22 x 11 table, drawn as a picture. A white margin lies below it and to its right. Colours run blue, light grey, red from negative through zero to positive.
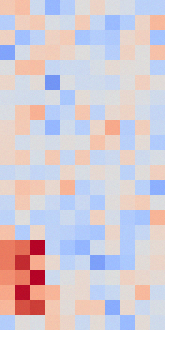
Ninth with the highest average: bottom left. Mirror symmetry: none. Average level on the scale: 50%. Roughest part: bottom left. Odd patch: higher, in the bottom left.
